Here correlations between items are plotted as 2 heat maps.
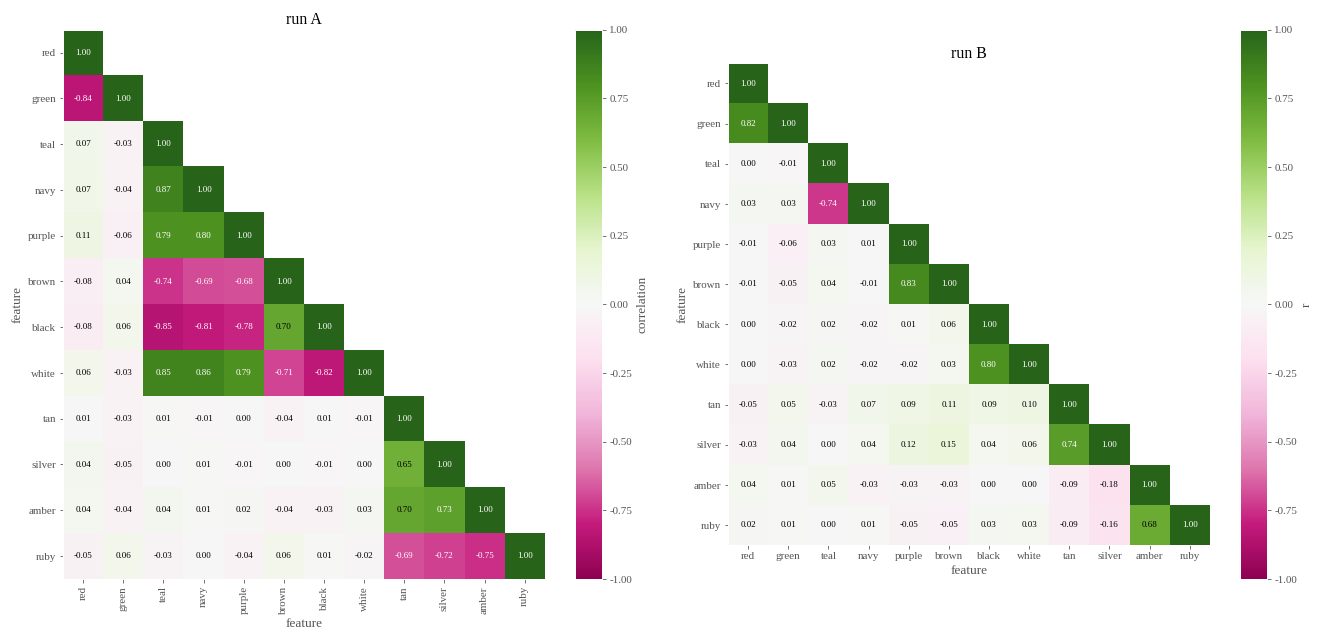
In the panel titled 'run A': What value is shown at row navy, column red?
0.07
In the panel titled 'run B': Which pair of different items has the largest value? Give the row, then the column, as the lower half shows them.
brown, purple
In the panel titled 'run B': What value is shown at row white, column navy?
-0.02
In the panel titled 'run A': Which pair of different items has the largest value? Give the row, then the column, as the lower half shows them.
navy, teal
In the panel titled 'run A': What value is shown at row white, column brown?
-0.71
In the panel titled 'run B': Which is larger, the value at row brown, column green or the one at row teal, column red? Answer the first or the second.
the second
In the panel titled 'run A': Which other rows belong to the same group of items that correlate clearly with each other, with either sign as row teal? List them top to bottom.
navy, purple, brown, black, white
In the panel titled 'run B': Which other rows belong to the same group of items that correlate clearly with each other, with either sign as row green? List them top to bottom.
red
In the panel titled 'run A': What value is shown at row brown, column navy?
-0.69
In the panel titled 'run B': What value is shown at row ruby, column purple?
-0.05
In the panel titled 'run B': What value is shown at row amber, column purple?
-0.03
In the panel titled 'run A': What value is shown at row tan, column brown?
-0.04
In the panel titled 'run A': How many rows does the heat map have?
12
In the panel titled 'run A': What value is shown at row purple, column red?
0.11
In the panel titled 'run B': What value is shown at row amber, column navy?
-0.03
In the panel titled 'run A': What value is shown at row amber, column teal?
0.04
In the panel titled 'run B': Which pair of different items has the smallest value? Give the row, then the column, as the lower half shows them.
navy, teal
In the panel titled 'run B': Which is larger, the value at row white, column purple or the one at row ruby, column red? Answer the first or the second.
the second
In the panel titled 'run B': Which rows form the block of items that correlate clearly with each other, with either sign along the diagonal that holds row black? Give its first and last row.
black to white
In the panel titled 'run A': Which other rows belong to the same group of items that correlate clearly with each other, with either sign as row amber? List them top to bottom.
tan, silver, ruby
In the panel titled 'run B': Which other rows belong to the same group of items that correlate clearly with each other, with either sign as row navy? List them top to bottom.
teal
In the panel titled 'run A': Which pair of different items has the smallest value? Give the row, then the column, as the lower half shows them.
black, teal
